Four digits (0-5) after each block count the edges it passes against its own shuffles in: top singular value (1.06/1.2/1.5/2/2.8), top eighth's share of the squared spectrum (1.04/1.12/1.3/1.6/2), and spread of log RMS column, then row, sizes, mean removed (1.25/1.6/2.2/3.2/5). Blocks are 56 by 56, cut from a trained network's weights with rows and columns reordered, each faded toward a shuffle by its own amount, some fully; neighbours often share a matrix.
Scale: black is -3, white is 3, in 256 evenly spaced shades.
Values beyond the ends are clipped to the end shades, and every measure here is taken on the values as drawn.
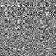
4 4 1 3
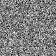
0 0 0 0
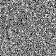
0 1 0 0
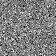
0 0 0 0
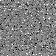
1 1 0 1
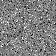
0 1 0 0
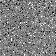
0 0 0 0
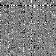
3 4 2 2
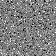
0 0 0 0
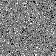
1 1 0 0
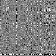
4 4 3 2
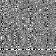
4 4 2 2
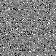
2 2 0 2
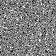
0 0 0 0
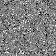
1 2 0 1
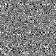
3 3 0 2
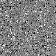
2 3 2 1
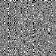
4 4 3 2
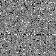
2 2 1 1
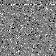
3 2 1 1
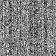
3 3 0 1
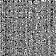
3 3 0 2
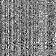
4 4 2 2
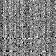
3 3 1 2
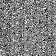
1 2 0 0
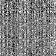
4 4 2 3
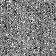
1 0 0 0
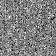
1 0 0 0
